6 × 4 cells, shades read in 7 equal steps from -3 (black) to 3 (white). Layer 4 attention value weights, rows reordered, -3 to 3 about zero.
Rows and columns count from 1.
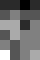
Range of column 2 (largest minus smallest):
3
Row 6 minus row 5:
3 0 0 1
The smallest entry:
-3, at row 1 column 3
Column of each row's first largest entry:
1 2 1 2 1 1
